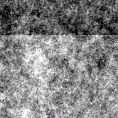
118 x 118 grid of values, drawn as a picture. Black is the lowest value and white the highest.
A horizontal seam about 30% of the way down splits the table, and the bottom part is higher. The texture is blotchy. Overall the values sit about 50% of the way up the scale.
